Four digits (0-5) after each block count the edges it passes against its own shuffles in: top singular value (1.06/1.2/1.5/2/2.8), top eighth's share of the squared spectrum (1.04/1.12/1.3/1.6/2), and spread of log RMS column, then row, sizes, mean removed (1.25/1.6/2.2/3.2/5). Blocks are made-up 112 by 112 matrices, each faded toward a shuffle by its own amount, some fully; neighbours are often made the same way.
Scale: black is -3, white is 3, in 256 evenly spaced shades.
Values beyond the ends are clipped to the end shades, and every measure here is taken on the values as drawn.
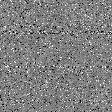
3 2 0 2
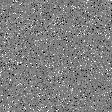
1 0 0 0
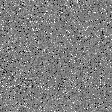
1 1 0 1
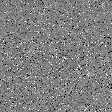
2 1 0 1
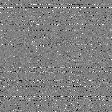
4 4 0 3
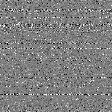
4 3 0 3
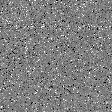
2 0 0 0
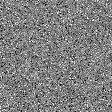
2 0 0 0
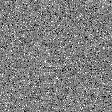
3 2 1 0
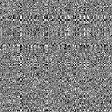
5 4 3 3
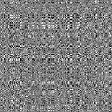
5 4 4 4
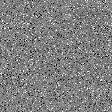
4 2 0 1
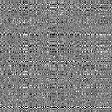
5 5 3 4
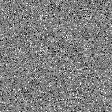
3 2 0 1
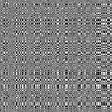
5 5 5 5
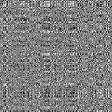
5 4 3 3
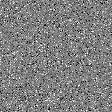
3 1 0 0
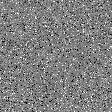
0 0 0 0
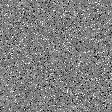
0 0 0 0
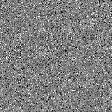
4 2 1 1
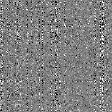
2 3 4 3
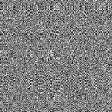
5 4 3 3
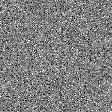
3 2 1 0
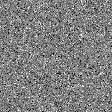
3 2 0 0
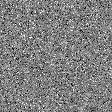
0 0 0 0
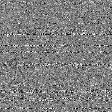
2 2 0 4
